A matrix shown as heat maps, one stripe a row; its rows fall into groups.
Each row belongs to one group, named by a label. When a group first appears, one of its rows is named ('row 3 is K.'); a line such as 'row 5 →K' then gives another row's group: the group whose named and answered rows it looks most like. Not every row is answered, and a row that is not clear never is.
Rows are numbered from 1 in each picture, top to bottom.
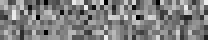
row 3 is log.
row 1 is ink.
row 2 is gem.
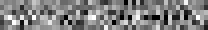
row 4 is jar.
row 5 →log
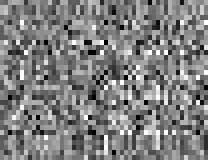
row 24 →gem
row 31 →log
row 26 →gem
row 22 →ink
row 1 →jar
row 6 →jar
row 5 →ink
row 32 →gem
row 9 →ink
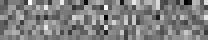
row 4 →ink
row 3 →jar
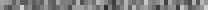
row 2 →ink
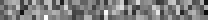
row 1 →log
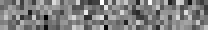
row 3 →gem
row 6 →ink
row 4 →ink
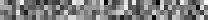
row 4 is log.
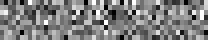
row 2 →ink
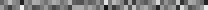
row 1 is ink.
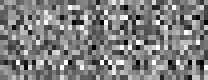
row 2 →log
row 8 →gem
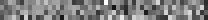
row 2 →log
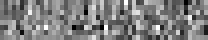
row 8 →jar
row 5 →jar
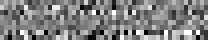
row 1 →gem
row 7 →gem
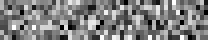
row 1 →log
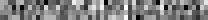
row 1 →ink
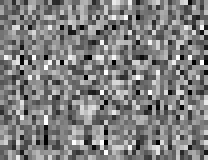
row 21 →ink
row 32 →jar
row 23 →jar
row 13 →log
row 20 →jar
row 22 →jar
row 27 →ink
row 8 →log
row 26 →ink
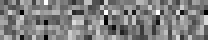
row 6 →log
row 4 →ink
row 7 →log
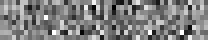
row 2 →gem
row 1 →jar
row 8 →jar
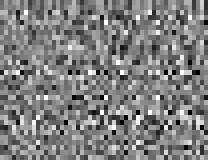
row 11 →log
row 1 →log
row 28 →ink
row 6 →gem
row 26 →gem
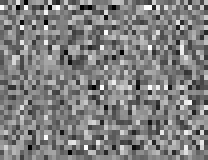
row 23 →log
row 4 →ink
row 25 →jar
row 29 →log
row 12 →log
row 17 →gem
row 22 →ink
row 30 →gem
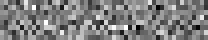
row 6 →gem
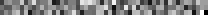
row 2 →log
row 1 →jar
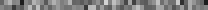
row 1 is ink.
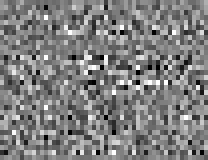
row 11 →gem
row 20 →gem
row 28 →ink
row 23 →jar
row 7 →log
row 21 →log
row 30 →ink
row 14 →jar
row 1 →ink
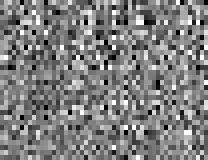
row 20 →gem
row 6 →jar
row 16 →log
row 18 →log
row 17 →ink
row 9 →ink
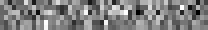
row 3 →gem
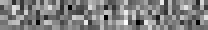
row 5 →gem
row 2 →log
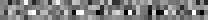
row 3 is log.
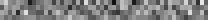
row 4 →log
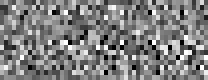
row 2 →gem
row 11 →gem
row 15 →ink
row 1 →log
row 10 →log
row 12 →ink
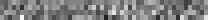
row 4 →ink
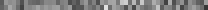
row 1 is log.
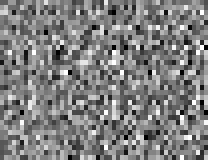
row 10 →log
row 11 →jar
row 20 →jar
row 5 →log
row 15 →jar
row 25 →ink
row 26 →gem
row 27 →jar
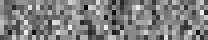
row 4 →ink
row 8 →gem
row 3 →log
